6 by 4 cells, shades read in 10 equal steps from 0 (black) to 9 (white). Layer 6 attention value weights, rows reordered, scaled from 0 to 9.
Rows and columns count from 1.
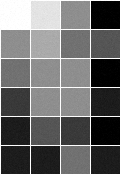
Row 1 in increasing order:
0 5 8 9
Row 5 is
1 3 2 0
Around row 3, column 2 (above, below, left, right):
6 5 4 5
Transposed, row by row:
9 5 4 2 1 1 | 8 6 5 5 3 1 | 5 4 5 5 2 4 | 0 3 0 1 0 1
